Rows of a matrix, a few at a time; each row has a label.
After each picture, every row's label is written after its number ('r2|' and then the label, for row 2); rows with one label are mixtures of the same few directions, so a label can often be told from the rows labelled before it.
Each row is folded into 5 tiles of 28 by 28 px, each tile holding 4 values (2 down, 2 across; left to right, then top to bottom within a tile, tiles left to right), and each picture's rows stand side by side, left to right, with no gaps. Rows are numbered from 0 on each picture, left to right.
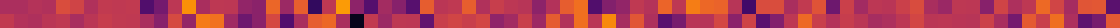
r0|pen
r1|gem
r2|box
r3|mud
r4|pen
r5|gem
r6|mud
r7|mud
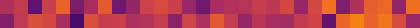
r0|box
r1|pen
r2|box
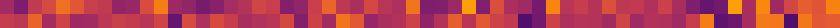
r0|pen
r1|pen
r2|gem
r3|gem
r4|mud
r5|gem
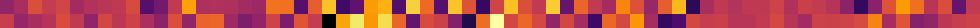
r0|gem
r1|gem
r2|box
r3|box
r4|mud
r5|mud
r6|pen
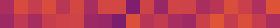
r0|mud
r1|box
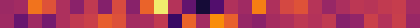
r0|pen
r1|pen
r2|gem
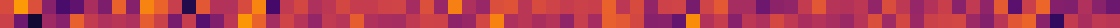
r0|pen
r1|gem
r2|mud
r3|box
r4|mud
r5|pen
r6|box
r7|box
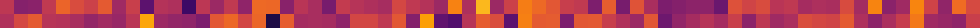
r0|pen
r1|mud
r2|mud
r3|gem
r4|gem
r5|pen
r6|box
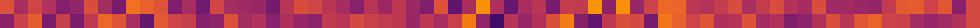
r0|mud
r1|gem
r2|pen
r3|box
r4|gem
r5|box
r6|pen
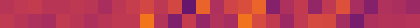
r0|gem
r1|gem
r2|box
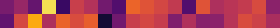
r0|gem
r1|gem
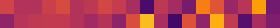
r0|mud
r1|mud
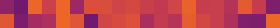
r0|gem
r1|mud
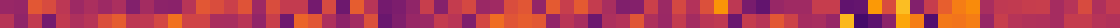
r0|pen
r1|pen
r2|gem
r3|box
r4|pen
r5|pen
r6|gem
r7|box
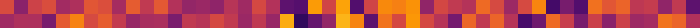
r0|box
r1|pen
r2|gem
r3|mud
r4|pen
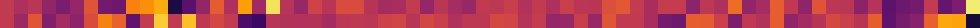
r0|mud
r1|pen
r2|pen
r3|mud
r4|mud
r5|box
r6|mud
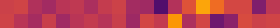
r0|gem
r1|pen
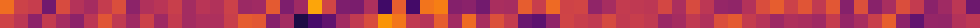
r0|gem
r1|mud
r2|pen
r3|pen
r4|pen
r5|pen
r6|box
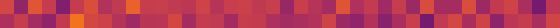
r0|box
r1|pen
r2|box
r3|mud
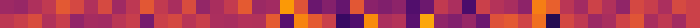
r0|pen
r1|mud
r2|gem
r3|mud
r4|box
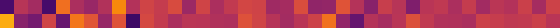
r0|mud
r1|gem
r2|box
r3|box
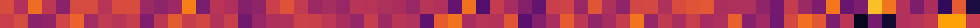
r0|box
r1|gem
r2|gem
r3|gem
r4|box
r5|mud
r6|pen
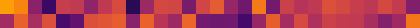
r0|gem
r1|box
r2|mud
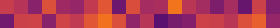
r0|box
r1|pen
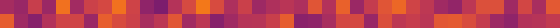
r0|gem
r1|pen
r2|gem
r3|pen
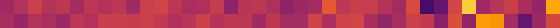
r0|pen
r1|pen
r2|gem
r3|gem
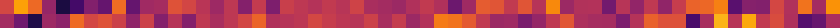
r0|pen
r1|pen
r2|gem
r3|pen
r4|mud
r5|pen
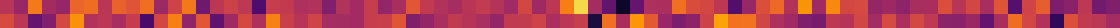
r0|box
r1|mud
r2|mud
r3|box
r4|pen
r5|pen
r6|pen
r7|box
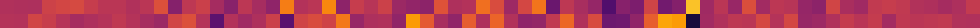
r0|pen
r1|box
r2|mud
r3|mud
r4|mud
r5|gem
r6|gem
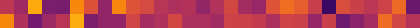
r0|box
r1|mud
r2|gem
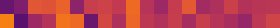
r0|gem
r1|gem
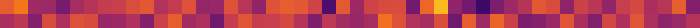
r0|pen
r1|mud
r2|gem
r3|pen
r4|mud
